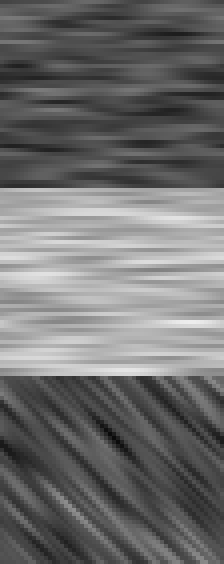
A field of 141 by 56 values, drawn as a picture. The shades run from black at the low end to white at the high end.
The table splits into 3 rows of 1 panel. Panel 1,1: low, streaked across. Panel 2,1: high, streaked across. Panel 3,1: low, slanting down to the right.
